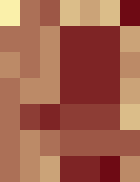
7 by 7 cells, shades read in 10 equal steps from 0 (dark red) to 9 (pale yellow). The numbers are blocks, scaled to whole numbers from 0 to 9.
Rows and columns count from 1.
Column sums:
34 29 29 16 15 15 32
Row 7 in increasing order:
0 1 1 4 5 5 6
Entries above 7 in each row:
1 0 0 0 0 0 0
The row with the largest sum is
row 1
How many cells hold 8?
0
